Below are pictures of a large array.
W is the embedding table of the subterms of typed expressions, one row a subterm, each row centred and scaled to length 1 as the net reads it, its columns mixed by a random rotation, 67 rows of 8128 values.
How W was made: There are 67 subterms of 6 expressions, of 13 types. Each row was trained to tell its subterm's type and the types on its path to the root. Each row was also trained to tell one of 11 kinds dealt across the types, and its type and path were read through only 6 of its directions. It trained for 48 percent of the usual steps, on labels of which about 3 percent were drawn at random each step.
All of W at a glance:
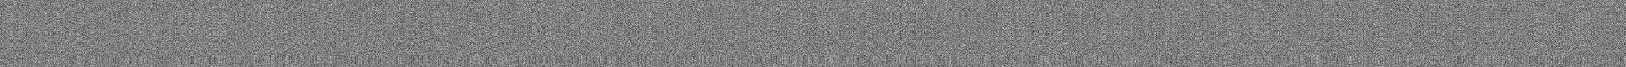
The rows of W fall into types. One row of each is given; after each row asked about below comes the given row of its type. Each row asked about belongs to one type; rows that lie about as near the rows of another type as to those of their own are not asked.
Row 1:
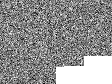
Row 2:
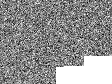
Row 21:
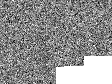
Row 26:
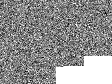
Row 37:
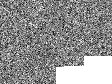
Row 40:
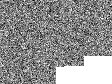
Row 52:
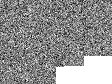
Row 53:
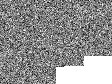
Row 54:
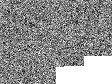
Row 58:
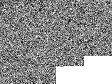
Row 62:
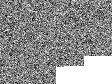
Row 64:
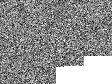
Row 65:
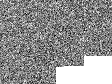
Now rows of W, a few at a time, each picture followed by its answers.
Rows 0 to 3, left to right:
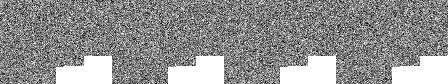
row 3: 54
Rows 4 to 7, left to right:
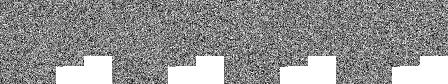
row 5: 58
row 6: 52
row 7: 64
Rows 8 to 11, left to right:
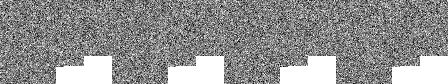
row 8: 53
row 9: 40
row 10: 53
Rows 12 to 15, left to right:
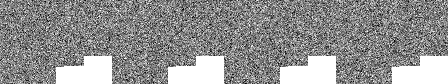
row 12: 21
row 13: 2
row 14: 52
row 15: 26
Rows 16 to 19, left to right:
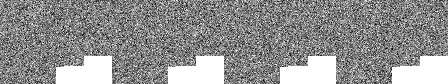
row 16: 37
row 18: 21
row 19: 64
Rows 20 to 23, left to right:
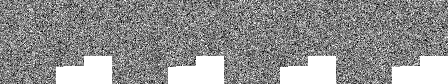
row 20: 1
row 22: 52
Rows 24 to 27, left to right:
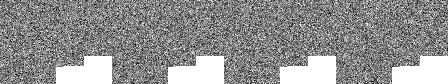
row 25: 65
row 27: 37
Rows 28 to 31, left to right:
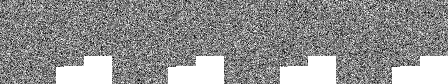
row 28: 64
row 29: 21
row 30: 1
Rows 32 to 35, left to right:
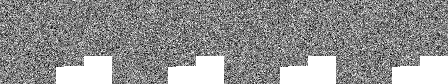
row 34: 53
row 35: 52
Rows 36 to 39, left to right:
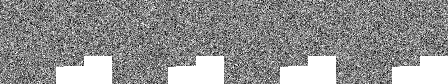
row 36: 26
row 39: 65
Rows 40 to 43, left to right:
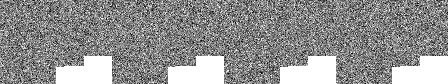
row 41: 58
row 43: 37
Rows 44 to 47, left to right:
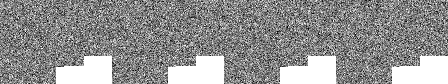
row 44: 21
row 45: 65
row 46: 37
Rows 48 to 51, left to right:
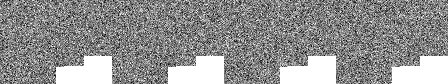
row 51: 40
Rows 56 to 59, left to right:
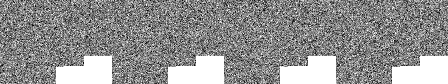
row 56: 62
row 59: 65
